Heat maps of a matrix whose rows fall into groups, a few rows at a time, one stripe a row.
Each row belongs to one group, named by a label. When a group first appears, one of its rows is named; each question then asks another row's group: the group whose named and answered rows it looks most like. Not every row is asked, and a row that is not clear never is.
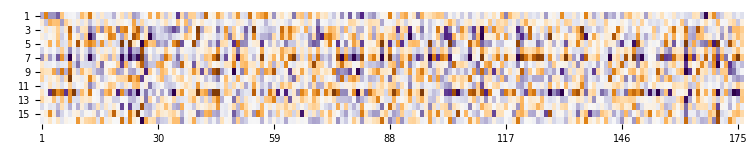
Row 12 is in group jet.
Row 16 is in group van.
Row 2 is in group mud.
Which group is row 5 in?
van
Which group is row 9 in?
jet
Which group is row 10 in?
van
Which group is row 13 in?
jet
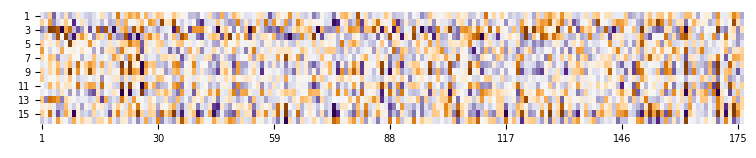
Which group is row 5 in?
van
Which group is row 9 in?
van
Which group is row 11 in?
van
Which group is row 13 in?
mud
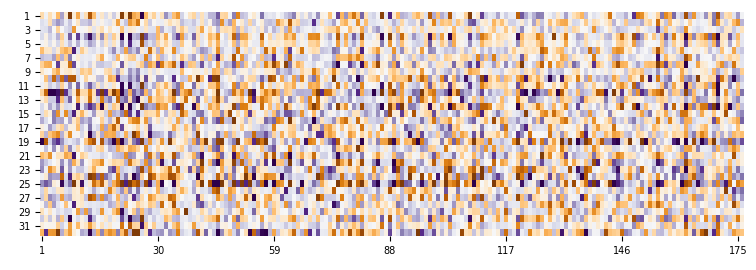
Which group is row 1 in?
van
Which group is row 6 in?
jet
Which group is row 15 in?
jet
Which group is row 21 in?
jet
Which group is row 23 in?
mud
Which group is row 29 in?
mud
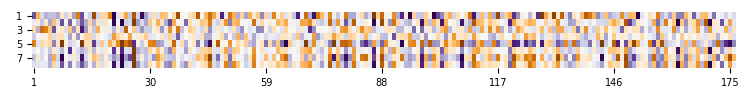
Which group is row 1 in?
mud
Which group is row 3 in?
mud
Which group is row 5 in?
van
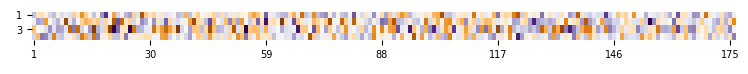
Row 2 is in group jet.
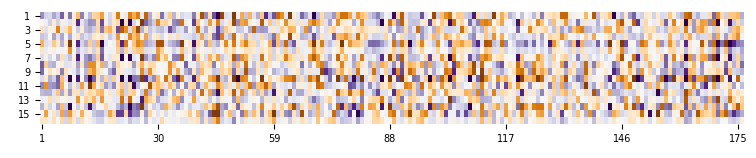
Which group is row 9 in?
mud
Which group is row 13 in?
van
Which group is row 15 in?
jet
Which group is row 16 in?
jet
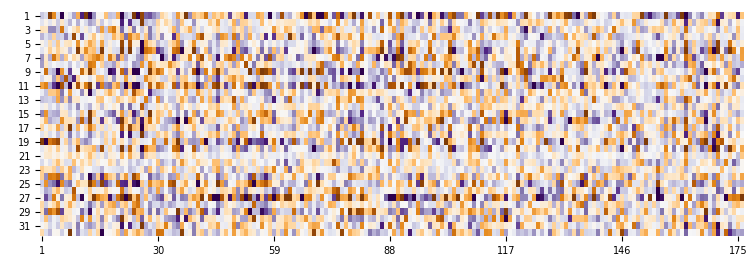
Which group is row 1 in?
mud
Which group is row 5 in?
van
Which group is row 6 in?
van
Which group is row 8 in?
mud
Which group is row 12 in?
mud
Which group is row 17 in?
van
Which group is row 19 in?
mud
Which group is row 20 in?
van
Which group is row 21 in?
van
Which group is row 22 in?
jet
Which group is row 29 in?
mud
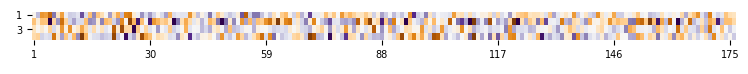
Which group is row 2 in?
jet
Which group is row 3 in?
van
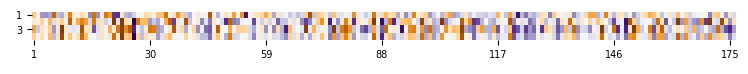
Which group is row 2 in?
van
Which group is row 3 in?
van
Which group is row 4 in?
van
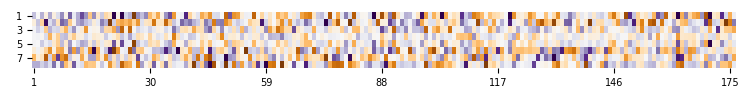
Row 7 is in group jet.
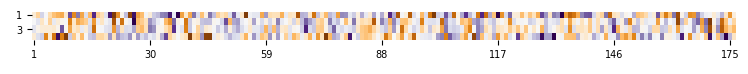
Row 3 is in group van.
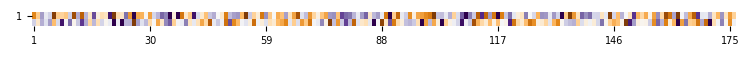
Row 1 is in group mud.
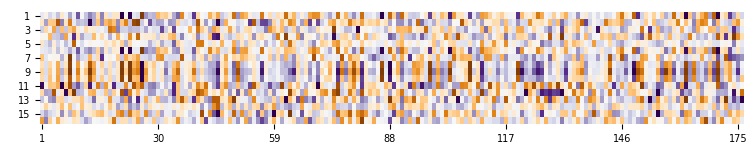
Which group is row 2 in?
mud
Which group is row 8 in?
van
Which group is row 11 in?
mud
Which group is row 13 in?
jet
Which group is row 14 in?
jet
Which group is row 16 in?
mud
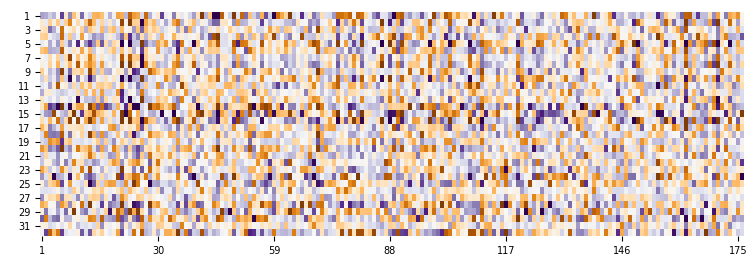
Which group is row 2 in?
van
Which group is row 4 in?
jet
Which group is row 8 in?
van
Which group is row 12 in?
mud
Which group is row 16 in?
van
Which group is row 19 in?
mud
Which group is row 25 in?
mud
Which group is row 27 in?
mud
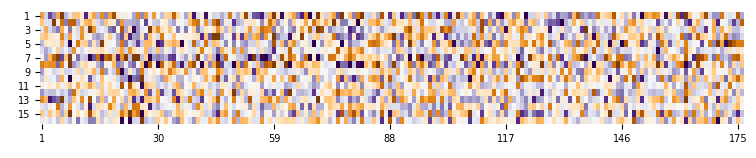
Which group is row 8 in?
jet
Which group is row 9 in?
mud
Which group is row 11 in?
van
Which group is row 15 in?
van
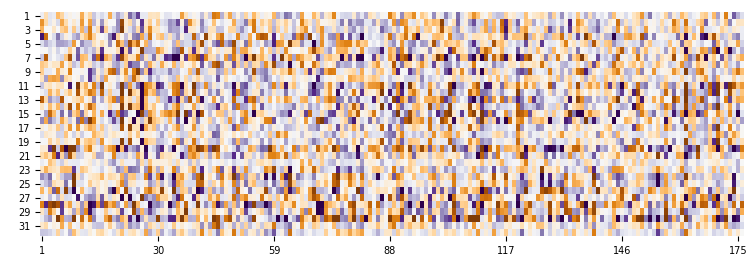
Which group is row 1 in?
jet
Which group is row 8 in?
jet
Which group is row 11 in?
van
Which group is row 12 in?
van
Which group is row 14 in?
van
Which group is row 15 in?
mud
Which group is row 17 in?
van
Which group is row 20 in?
jet
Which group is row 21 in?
jet
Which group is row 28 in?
mud
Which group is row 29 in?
mud
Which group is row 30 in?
jet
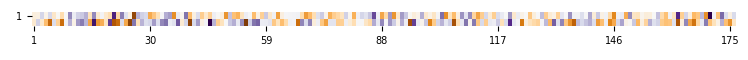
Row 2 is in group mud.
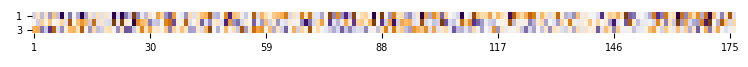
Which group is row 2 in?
van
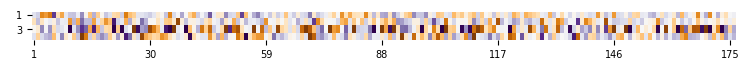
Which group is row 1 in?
mud
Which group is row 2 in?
mud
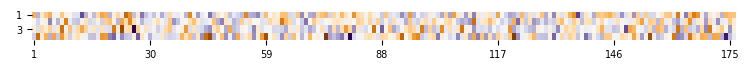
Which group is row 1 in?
mud
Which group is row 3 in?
van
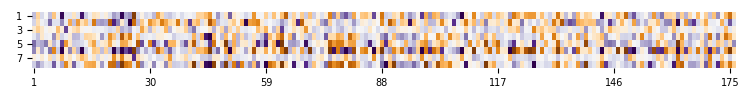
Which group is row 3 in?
jet
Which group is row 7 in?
van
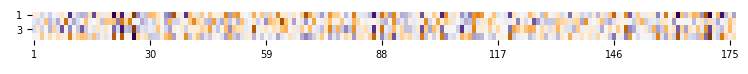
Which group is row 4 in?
van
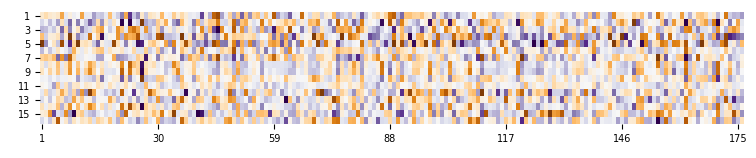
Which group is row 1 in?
jet
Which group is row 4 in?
van
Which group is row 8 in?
van
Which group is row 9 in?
van
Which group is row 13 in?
jet
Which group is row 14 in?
van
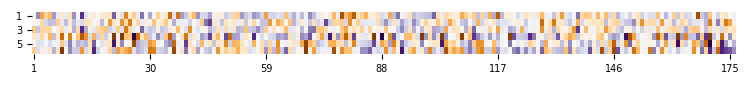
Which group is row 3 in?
mud
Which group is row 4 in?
van
